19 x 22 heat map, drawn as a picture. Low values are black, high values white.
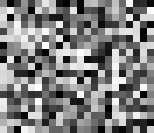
The ninth with the highest average is the top left. No seam splits the table. Overall the values sit about 50% of the way up the scale. There is no overall slope.
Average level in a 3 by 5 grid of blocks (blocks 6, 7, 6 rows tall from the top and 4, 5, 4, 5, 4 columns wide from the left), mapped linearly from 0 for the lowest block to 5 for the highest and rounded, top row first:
5 3 0 2 2
3 3 5 2 3
3 2 1 2 1
